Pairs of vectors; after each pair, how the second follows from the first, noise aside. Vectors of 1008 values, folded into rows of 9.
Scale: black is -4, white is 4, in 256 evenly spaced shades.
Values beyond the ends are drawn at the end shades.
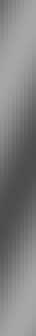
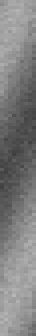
reversed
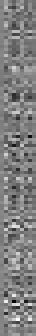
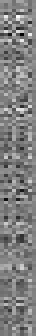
reversed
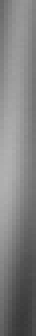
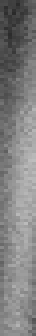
reversed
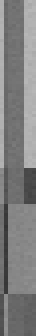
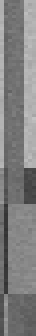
copied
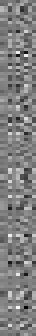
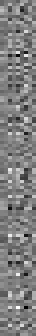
copied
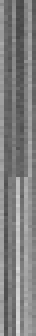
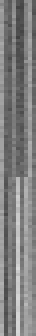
copied
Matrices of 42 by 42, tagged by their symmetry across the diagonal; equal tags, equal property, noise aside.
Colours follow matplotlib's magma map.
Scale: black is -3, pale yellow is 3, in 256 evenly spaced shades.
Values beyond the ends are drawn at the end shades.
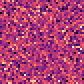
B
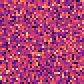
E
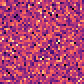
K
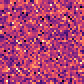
E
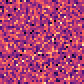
K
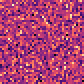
B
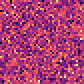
K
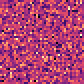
E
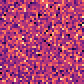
B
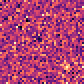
K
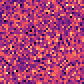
K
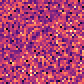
K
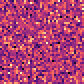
B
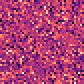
E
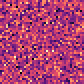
B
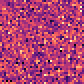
E
